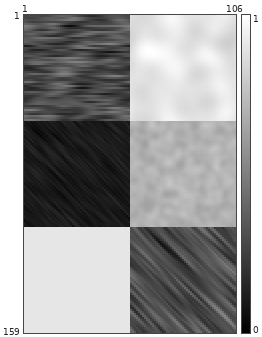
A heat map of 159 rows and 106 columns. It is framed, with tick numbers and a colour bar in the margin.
It is made of 3 by 2 panels. Panel 1,1: low, streaked across. Panel 1,2: very high, smooth, faint in contrast. Panel 2,1: very low, slanting down to the right, faint in contrast. Panel 2,2: high, blotchy, faint in contrast. Panel 3,1: very high, flat. Panel 3,2: low, slanting down to the right.
